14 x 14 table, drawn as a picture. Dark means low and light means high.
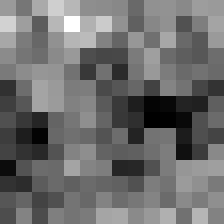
Ninth with the lowest average: middle right. Mirror symmetry: none. Histogram: bell-shaped. Grain: blotchy.
